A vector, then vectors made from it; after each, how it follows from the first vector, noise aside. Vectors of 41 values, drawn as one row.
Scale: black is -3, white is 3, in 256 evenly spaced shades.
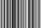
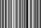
negated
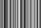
wrapped around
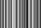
negated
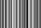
negated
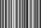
negated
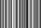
negated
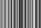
wrapped around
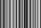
wrapped around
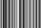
wrapped around
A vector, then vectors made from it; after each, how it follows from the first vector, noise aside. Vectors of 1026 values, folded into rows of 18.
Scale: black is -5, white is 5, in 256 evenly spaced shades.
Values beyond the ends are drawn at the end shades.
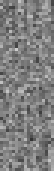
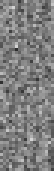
negated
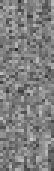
negated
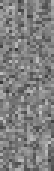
negated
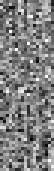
scaled up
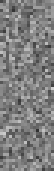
wrapped around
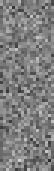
sign-scrambled
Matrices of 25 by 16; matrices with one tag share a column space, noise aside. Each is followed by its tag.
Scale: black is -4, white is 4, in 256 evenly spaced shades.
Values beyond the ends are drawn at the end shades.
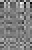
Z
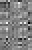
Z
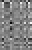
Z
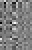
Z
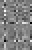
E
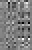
Z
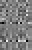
E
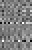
E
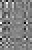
Z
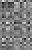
Z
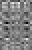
Z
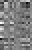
Z
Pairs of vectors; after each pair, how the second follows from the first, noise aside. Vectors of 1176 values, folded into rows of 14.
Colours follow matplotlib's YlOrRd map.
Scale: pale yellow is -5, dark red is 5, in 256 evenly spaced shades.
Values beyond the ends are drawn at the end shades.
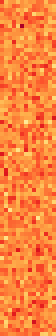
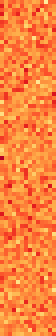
shuffled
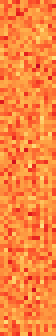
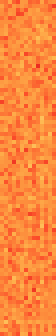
shrunk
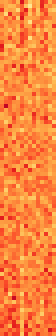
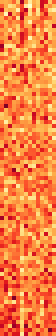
scaled up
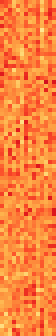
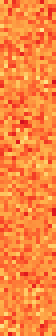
sign-scrambled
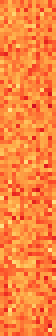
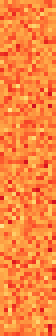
sign-scrambled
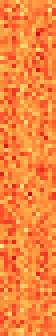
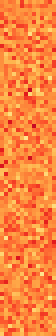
shuffled
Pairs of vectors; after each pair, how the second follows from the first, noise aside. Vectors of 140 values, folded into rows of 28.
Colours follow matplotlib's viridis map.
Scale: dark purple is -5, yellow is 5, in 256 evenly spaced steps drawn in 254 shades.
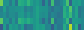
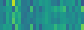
reversed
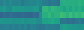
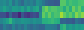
scaled up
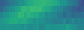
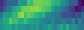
scaled up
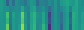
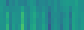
shrunk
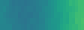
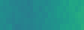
shrunk
